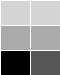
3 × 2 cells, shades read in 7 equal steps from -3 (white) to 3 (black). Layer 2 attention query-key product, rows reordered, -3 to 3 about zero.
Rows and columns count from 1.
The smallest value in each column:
-2 -2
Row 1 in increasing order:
-2 -2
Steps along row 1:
same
